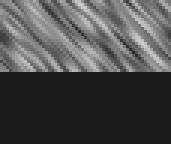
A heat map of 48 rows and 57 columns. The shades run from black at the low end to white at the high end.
It is made of 2 by 1 panels. Panel 1,1: middling, slanting down to the right, strong in contrast. Panel 2,1: very low, flat.
